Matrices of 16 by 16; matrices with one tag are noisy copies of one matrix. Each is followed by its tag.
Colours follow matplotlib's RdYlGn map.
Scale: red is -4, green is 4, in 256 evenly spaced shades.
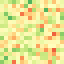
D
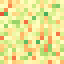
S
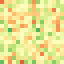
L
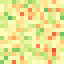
D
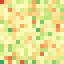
L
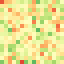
L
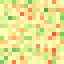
D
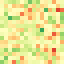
D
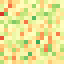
S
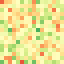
L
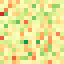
S
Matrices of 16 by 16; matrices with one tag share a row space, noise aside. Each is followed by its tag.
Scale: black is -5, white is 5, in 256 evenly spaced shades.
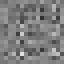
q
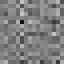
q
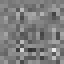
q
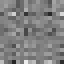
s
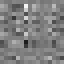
s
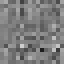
q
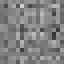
q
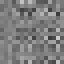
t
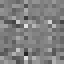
s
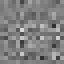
q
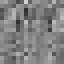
s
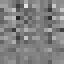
s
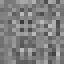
t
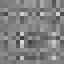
q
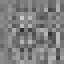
t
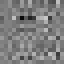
t
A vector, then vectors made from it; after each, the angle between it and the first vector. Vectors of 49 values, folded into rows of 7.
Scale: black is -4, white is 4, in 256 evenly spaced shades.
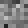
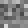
nearly opposite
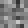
orthogonal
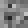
orthogonal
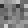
nearly opposite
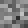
partly aligned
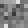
nearly opposite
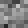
nearly parallel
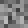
partly aligned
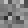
orthogonal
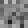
orthogonal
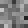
orthogonal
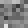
nearly opposite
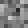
partly aligned
